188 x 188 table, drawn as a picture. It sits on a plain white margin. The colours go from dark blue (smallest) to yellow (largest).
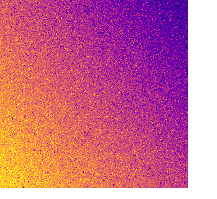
The top right is the ninth with the lowest average. The values follow a bell shape. There is an overall slope up to the bottom left. No regular stripes run through it. The ninth with the highest average is the bottom left. The texture is fine-grained noise.
